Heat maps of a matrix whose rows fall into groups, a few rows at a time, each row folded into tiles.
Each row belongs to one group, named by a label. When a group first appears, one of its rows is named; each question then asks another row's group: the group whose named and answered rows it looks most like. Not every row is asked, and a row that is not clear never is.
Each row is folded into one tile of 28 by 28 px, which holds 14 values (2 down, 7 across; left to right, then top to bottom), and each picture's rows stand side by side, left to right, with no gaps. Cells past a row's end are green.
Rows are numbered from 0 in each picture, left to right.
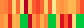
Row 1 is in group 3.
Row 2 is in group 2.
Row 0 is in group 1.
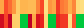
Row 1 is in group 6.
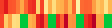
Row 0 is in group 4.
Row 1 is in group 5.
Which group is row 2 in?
1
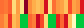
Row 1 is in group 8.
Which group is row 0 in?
1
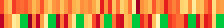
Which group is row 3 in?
8
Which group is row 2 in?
6
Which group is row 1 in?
6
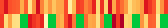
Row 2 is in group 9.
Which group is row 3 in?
1
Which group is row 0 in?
4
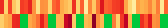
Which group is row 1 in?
5
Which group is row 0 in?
9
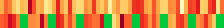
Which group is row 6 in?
9
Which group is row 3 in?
3
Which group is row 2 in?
5
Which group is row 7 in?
8
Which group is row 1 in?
5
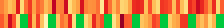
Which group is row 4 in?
9
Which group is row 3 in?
9
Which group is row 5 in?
9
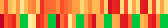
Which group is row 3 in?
1
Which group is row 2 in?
3
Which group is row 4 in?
5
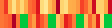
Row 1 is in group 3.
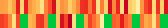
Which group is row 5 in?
1
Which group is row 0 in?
1
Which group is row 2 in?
2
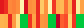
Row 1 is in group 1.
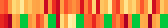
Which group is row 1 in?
8
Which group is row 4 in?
5
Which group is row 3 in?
5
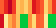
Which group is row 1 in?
4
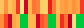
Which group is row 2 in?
2
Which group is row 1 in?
9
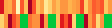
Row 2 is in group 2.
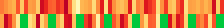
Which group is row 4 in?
8
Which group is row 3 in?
1
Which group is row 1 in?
8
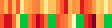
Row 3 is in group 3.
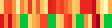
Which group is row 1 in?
9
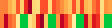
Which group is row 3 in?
6
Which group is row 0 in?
2
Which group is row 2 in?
2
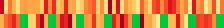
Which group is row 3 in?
1
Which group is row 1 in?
8
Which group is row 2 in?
2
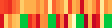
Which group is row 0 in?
4
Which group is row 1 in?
1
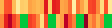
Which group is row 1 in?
1
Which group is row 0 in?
3
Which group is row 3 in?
3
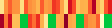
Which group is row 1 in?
6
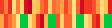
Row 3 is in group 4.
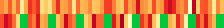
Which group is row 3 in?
9
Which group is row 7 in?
3
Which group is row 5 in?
6
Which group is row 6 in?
4
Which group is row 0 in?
2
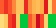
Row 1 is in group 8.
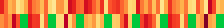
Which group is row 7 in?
8
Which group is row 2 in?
8
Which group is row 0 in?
5
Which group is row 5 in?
2
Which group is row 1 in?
3
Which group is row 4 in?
4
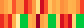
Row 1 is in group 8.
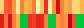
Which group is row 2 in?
5
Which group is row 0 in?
3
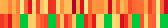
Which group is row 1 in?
9
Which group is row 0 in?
1
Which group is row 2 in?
8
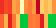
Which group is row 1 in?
2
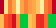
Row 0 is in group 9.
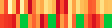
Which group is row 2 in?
3
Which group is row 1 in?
5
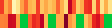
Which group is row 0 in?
9
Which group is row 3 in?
5
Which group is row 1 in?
2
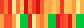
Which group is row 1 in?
4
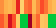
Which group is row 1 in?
6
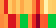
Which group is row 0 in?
5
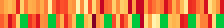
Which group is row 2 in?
4
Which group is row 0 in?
8
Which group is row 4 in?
8
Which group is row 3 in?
8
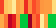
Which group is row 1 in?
3
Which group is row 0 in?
9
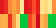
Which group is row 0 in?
4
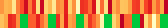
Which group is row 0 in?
9
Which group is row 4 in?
9
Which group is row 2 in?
1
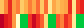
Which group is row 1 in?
2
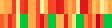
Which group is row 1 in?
9
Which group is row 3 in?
5
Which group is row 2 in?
4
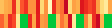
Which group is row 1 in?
1
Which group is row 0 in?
6
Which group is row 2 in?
2
